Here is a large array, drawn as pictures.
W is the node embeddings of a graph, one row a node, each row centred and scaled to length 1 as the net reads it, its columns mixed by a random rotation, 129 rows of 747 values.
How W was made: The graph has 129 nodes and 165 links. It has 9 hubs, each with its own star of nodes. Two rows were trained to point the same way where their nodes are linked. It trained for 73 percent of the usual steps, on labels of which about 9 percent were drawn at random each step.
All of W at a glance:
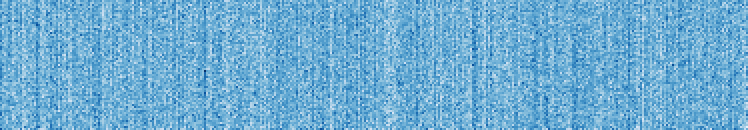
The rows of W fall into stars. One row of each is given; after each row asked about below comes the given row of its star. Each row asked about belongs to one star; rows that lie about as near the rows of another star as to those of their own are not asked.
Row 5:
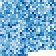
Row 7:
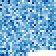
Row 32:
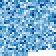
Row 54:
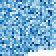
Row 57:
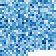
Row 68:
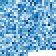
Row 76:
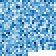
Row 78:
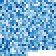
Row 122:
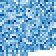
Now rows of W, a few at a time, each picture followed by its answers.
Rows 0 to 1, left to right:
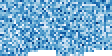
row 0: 5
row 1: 32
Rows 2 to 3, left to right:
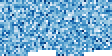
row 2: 54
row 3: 7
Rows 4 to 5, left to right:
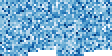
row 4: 122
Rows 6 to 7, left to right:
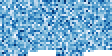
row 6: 76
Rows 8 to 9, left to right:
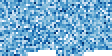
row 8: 5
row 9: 7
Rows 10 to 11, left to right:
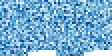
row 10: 68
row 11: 57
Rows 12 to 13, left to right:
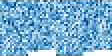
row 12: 122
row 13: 5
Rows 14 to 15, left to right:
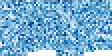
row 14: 57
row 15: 76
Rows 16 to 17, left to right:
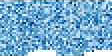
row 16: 57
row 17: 32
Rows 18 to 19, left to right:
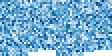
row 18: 76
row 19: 32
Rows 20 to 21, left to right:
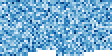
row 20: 5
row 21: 122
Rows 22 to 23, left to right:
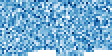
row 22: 68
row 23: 76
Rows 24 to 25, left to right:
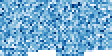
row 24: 32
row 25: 78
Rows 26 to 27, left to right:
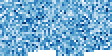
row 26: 57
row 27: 122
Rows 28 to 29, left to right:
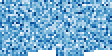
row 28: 122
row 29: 5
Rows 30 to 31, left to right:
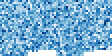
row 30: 54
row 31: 54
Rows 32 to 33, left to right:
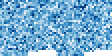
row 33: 68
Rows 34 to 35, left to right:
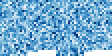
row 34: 32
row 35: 76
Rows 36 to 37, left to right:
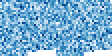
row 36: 54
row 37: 122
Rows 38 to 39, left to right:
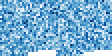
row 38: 54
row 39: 68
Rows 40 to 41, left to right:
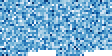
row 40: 7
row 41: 54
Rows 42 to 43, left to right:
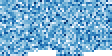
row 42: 68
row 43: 5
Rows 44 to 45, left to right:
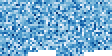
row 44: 68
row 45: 54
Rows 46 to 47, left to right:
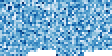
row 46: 78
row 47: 54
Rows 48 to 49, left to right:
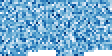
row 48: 7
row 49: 76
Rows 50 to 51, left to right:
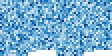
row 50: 76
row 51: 7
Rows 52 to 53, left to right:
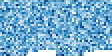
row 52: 7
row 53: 54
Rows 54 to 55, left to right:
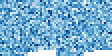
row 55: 54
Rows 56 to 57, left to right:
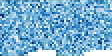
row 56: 76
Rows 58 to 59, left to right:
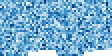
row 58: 7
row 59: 78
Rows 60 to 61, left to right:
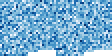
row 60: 5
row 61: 7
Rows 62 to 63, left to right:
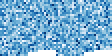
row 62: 54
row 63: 122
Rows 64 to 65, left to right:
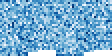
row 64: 76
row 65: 5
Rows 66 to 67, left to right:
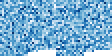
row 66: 68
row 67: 7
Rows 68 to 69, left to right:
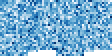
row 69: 78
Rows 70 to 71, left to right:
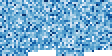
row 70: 122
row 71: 32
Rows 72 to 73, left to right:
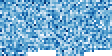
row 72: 7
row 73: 122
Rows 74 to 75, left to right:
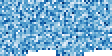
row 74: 32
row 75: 122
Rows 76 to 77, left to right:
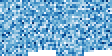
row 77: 32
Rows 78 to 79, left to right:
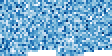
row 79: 32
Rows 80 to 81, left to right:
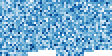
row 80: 32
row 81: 68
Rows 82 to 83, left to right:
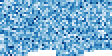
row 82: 57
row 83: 68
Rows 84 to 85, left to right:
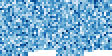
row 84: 54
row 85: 68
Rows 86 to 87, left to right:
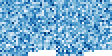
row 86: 122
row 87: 122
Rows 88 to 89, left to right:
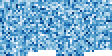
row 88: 78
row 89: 5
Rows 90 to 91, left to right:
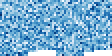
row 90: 68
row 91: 32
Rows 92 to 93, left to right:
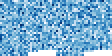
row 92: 122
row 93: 7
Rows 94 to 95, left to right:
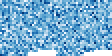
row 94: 7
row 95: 68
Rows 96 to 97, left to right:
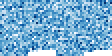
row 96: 78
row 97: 54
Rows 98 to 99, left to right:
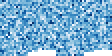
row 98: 76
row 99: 5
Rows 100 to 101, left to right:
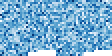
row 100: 76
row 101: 54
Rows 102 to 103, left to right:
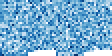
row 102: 5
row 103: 76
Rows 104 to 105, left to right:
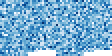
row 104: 68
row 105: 54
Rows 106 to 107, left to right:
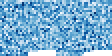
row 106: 78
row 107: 57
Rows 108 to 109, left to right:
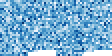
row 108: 5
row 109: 7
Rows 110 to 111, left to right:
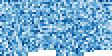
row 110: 76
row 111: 122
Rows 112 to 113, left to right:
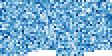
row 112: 68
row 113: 32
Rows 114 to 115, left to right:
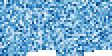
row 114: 7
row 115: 32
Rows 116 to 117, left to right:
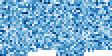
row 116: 54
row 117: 57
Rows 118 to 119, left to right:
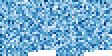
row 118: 122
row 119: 54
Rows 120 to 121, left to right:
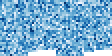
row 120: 78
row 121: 122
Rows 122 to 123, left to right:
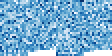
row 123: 5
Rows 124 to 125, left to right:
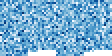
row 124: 76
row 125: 68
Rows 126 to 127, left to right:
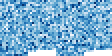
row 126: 78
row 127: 78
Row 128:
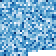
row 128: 32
